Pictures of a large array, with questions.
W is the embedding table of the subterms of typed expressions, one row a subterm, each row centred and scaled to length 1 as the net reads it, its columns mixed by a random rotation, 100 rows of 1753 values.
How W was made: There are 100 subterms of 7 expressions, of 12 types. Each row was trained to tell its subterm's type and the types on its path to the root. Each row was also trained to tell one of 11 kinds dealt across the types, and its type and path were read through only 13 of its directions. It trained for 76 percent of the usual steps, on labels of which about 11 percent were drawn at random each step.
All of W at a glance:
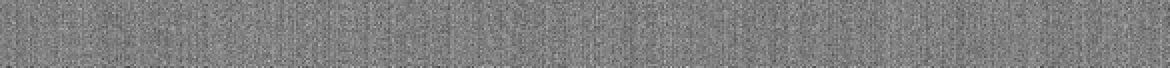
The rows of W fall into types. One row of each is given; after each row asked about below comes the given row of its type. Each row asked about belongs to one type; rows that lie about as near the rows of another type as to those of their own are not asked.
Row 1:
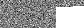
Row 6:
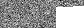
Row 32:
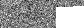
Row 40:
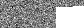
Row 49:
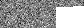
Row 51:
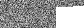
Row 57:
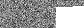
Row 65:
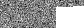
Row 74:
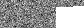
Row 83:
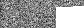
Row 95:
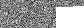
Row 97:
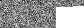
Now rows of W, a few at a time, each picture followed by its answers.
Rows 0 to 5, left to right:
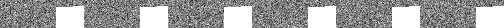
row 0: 97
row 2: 6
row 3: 40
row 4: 74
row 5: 74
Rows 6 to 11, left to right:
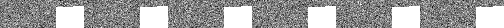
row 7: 97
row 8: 51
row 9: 95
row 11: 83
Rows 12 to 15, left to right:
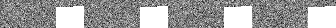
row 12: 32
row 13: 49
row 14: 32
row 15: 74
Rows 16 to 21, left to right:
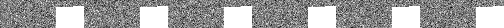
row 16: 57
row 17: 65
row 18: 95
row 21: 95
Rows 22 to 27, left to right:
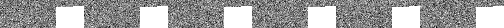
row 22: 51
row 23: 65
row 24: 65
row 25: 51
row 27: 40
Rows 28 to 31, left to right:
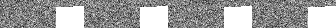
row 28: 83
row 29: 32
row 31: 83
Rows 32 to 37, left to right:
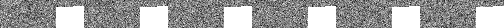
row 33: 65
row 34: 95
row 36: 83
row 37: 6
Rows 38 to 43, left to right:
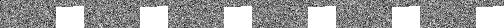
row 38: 83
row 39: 97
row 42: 74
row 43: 74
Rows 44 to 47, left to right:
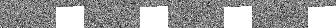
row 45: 1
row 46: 83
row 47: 32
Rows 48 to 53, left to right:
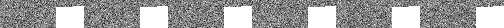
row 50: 51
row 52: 57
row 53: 32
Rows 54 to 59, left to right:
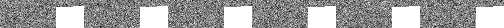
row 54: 32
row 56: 49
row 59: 74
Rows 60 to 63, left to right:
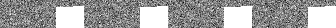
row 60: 6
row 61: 49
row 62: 65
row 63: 57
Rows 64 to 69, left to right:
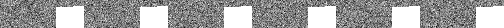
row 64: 32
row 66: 40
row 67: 95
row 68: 65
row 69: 83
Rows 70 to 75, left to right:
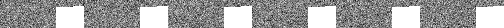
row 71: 51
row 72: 74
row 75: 51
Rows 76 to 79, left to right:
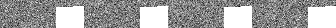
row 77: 32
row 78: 74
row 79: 95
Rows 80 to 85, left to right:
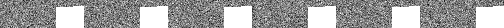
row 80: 97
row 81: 95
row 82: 65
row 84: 65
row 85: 97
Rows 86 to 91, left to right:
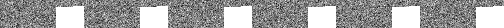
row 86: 83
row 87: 40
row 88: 40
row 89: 49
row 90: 51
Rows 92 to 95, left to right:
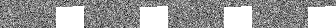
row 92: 6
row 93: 57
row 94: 32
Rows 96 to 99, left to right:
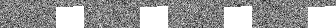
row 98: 74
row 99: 65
